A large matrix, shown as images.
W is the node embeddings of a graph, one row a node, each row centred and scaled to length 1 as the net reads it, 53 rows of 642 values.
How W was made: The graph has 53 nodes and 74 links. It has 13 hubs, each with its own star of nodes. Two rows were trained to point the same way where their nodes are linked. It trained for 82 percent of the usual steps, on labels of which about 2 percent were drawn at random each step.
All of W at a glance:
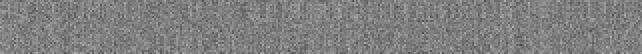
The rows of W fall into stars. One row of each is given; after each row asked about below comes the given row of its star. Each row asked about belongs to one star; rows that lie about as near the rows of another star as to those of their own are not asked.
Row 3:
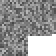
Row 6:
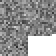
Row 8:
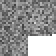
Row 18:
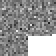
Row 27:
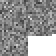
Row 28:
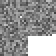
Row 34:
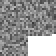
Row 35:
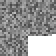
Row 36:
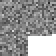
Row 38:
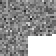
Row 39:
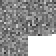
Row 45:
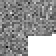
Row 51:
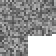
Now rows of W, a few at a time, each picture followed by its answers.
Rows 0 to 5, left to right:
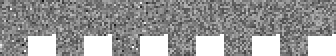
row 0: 34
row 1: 36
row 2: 45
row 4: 35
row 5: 8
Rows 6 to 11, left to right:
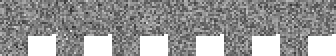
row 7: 28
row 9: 28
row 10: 27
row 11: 35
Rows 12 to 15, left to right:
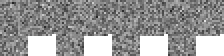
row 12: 6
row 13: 38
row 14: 38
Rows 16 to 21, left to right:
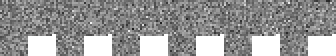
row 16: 38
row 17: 38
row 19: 45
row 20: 39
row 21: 8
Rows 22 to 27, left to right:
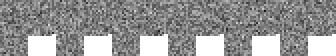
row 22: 51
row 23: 18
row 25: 6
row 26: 6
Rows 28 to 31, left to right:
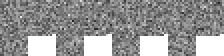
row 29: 39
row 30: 39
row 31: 51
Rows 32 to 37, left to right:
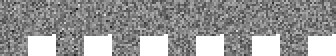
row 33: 3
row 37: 18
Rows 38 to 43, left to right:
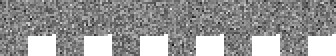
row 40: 45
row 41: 6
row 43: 39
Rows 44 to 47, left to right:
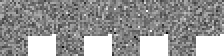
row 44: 36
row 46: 34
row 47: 28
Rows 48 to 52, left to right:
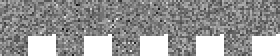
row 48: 45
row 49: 3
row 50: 35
